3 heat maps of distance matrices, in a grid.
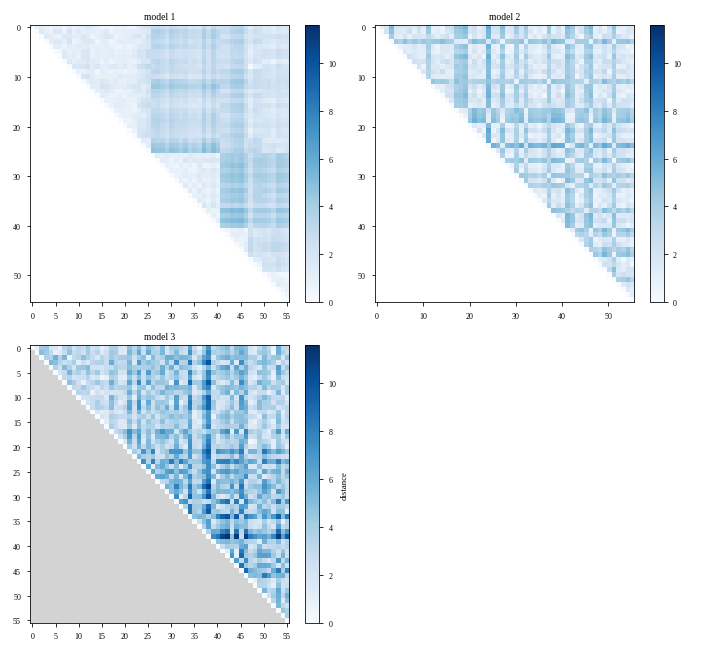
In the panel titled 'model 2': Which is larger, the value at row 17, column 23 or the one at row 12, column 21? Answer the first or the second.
the first
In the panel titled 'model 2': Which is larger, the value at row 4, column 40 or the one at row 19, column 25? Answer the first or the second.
the second
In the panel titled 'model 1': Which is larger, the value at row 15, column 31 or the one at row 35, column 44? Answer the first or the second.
the second
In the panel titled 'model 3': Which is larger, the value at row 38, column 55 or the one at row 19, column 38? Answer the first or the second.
the first
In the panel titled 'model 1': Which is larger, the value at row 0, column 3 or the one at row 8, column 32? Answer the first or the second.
the second
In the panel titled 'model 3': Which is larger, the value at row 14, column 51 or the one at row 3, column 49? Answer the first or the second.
the second
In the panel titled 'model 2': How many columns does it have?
56
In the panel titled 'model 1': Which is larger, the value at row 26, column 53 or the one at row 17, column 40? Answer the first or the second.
the first
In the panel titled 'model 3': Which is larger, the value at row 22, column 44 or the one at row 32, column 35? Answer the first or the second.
the second
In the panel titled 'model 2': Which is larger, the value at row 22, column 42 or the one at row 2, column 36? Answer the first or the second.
the first
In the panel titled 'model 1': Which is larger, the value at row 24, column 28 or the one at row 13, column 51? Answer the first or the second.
the first
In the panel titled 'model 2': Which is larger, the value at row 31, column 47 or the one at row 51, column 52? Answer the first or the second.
the second
